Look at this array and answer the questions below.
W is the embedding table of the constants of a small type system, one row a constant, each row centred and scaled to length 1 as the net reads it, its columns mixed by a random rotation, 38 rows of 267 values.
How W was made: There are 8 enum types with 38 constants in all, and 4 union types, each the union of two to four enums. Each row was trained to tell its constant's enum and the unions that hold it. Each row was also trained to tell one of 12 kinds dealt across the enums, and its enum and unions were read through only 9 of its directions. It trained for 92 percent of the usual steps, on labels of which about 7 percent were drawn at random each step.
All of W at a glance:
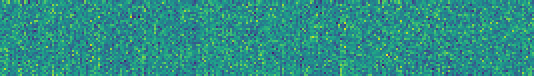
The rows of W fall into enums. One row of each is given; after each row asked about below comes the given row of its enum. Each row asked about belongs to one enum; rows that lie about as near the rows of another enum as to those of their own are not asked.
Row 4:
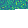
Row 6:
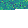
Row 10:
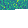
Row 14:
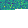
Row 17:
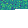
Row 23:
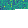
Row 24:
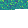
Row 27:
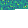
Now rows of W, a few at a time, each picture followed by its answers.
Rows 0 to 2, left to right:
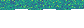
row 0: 6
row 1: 6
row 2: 10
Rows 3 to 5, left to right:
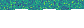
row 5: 10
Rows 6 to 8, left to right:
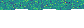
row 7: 4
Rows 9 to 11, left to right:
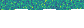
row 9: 17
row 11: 23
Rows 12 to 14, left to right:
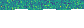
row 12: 4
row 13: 4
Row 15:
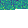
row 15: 6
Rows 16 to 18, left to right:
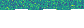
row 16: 6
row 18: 4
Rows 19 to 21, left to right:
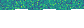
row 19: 6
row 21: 14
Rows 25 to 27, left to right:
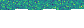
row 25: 17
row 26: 23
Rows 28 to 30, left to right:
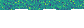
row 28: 10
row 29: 27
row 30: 24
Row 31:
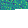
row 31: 27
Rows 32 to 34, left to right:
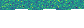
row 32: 24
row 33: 17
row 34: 24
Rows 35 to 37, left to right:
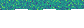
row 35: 10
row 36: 17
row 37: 10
